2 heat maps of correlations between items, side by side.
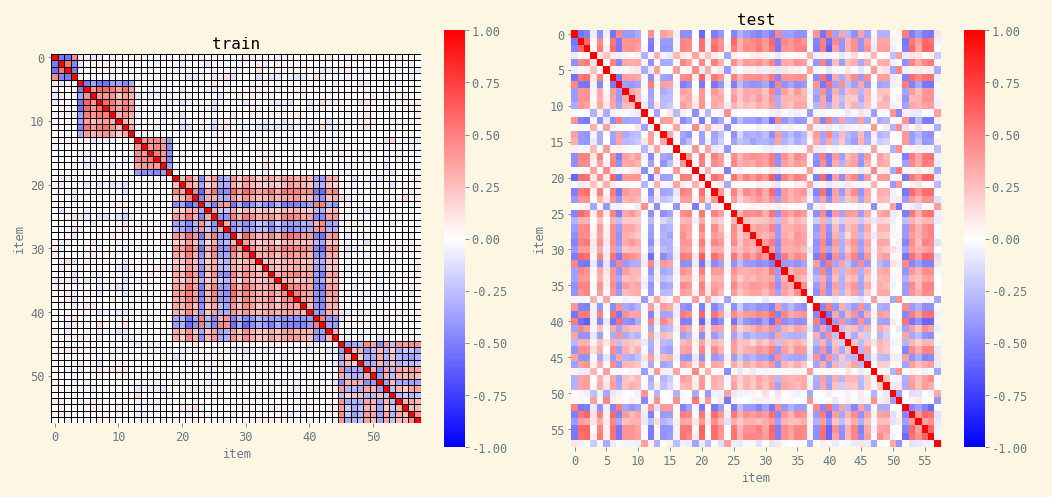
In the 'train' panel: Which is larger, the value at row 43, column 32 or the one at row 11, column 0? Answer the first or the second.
the first
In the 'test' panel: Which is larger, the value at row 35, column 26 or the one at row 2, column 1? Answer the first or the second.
the second
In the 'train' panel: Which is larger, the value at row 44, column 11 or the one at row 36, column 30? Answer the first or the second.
the second
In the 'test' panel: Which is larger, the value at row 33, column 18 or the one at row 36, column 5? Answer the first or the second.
the first
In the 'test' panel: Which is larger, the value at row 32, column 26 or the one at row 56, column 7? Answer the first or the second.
the first
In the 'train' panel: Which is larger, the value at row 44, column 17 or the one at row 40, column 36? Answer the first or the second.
the second
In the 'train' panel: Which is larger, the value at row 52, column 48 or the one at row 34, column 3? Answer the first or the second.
the second
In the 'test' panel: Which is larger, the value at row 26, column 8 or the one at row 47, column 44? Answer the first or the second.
the first
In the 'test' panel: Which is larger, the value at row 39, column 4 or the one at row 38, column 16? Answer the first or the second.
the first
